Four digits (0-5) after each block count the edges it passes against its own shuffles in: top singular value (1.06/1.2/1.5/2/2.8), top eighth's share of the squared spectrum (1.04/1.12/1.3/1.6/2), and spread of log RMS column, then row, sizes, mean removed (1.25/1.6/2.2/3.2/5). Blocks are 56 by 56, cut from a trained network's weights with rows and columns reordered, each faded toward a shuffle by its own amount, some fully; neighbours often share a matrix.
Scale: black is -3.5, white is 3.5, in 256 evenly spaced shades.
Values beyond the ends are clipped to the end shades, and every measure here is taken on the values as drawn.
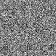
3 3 0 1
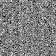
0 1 0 0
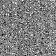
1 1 0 0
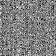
2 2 0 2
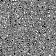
0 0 0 0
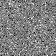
0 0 0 0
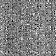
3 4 2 2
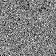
1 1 0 0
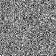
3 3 0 2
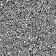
0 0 0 0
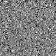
2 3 2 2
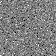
0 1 0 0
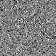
1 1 0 0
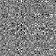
3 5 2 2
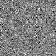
2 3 1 0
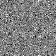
2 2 1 1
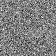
0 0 0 0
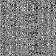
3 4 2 3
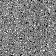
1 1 0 0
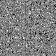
0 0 0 0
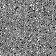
0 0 0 0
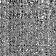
3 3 1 2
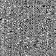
2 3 1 2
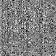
2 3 0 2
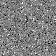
0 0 0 0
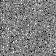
0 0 0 0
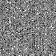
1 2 0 1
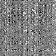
3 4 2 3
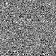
2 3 1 2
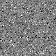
1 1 0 1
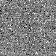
1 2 1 0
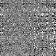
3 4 3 1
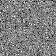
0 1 0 0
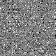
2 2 1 0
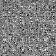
2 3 2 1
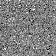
1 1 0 0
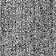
2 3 0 2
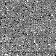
1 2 1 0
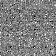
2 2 1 0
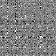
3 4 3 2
